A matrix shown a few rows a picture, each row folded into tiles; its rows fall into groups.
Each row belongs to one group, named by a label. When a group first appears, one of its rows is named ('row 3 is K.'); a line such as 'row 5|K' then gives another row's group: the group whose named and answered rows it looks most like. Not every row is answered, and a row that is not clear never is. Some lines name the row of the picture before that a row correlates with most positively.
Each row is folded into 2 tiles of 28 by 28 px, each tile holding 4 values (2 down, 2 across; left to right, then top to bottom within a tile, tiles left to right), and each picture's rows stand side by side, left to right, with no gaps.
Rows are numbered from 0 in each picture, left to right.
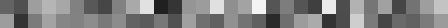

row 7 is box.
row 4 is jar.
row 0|box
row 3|box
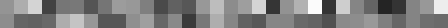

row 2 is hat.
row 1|hat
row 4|jar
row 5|jar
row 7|box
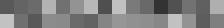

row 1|jar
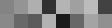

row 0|jar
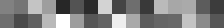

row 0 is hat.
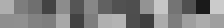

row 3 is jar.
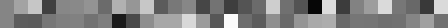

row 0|jar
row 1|jar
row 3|hat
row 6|box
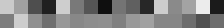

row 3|jar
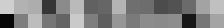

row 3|box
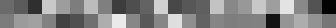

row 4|jar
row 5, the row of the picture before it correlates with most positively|2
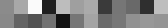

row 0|jar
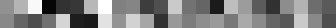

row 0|jar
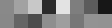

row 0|jar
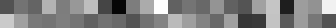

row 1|jar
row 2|box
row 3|hat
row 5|box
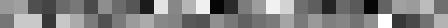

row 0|hat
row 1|hat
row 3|jar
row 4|box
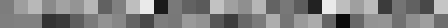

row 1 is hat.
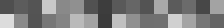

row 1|hat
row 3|hat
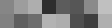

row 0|jar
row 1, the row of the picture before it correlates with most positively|0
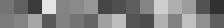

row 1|jar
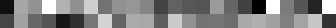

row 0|box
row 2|hat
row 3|hat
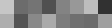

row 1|jar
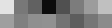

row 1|box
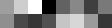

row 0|jar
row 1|hat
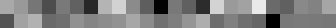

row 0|hat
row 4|jar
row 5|box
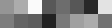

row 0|jar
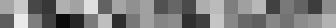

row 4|jar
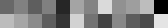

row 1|box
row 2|jar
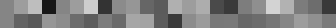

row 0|jar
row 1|jar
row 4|box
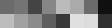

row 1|hat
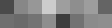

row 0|box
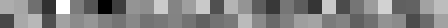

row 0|hat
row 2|box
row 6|box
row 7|box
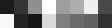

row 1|jar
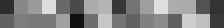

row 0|box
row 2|box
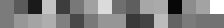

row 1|box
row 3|box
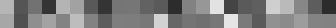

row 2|jar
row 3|box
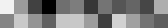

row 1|hat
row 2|hat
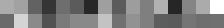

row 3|box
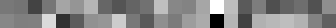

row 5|hat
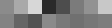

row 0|jar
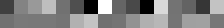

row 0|box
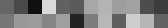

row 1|box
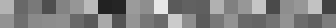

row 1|jar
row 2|box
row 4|jar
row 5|jar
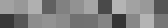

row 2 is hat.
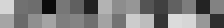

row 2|hat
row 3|hat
